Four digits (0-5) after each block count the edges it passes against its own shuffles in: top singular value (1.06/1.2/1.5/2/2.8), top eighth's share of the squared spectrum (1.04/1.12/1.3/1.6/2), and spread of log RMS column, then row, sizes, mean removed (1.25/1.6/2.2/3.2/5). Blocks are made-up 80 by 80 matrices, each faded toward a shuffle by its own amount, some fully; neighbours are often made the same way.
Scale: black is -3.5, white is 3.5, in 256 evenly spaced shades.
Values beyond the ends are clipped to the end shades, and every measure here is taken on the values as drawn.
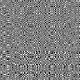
5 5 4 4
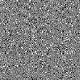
4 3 2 2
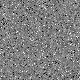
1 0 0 0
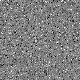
2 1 0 0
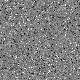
0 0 0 0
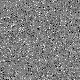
1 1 0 0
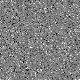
3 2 0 0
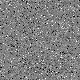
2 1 0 0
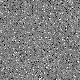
1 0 0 0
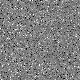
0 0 0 0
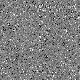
3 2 1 1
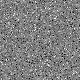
0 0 0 0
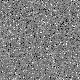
0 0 0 0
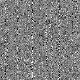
2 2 3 0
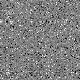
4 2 1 1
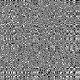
5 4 2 3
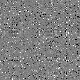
4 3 1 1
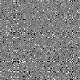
4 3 2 2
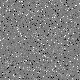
0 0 0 0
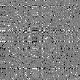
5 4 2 2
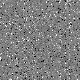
2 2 1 0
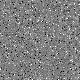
1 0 0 0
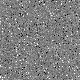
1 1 0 0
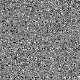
1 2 0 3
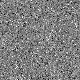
0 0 0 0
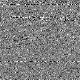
2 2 0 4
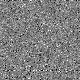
1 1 0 1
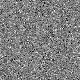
2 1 0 0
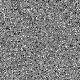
3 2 1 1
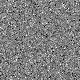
1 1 0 0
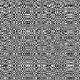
5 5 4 4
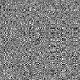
4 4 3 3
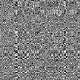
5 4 3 3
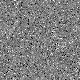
2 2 0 0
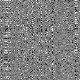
4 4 3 2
